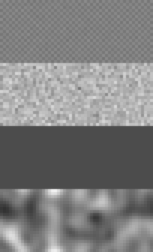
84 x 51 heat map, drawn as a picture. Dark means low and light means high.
The table splits into 4 rows of 1 panel. Panel 1,1: middling, checkered, faint in contrast. Panel 2,1: high, fine-grained. Panel 3,1: low, flat. Panel 4,1: middling, blotchy, strong in contrast.
